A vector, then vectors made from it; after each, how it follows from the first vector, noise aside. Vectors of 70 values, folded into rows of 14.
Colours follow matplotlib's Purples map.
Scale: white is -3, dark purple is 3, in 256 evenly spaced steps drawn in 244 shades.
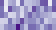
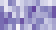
sign-scrambled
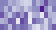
wrapped around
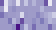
partly zeroed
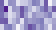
sign-scrambled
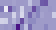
partly zeroed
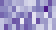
wrapped around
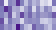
sign-scrambled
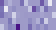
partly zeroed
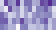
sign-scrambled
